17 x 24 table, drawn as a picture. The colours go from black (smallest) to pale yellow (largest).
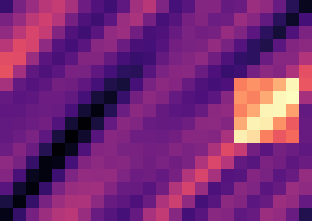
The middle right is the ninth with the highest average. The middle right is the roughest part. In the middle right lies a patch that is higher than the rest. The grain runs diagonally up to the right.
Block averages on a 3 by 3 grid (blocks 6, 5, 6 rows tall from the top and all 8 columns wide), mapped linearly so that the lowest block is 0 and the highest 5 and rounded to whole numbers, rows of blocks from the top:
211 / 015 / 011
